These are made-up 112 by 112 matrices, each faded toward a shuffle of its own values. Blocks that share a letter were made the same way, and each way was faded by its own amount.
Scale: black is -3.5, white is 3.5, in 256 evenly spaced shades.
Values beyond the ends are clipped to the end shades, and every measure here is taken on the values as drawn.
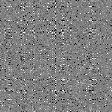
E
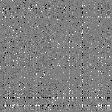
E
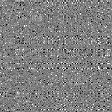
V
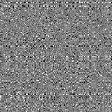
V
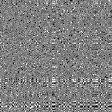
V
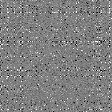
E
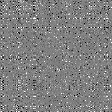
E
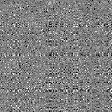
V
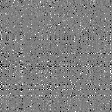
E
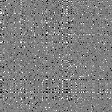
E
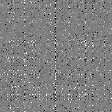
E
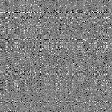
V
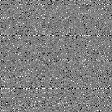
V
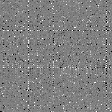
E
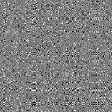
V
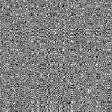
V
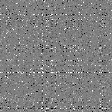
E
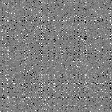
E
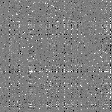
E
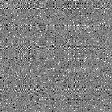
V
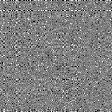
V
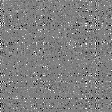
E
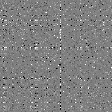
E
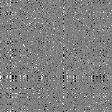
E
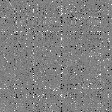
E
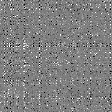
E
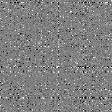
E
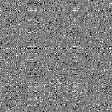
V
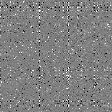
E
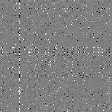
E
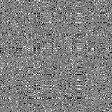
V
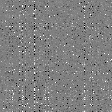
E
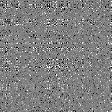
E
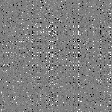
E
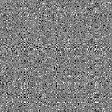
V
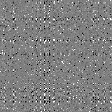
E
